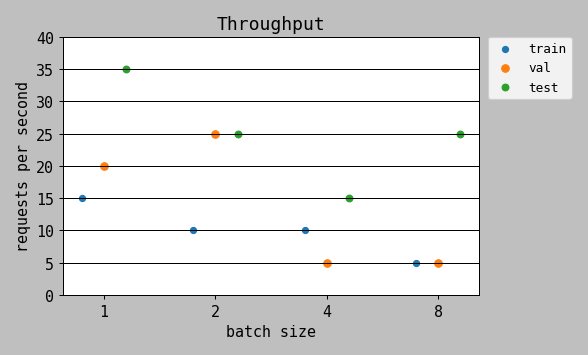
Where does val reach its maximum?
2
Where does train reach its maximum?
1
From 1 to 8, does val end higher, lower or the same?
lower
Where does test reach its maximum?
1
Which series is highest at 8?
test
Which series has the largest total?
test
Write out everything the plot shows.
Title: Throughput
x-axis: batch size, ticks 1 2 4 8
y-axis: requests per second, ticks 0 5 10 15 20 25 30 35 40
Legend: train, val, test
Values:
train: 15 10 10 5
val: 20 25 5 5
test: 35 25 15 25
